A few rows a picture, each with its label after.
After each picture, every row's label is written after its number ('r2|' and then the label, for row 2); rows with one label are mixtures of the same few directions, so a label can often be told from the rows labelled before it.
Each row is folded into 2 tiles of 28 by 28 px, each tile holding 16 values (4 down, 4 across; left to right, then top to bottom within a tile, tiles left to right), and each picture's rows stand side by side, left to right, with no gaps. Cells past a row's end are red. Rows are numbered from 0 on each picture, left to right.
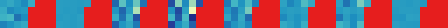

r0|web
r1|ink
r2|ink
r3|ink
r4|ink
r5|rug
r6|rug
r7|web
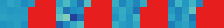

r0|rug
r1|web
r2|ink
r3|ink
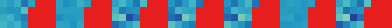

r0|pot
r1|rug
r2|web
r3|web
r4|web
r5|web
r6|web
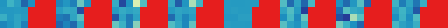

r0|rug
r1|pot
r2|rug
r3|rug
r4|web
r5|ink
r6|web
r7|ink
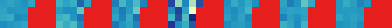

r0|web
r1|pot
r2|ink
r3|ink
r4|ink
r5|rug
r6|rug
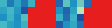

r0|ink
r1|ink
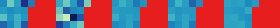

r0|rug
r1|web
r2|rug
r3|rug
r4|pot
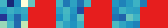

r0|rug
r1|ink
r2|web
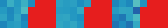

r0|ink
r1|pot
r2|pot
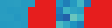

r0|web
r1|web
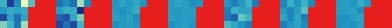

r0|rug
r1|pot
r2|ink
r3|rug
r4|web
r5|ink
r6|pot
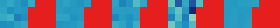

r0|web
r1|web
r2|rug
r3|ink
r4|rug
